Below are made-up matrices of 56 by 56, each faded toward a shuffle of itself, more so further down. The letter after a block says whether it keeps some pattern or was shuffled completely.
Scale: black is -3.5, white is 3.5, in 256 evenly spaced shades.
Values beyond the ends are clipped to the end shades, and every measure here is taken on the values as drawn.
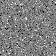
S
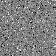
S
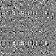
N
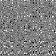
N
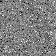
S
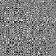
N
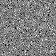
S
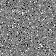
S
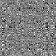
N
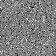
S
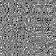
N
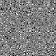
N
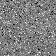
S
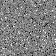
S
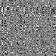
N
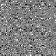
N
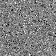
S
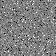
S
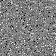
S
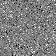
S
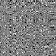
N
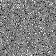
S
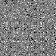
N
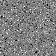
S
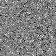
S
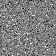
S
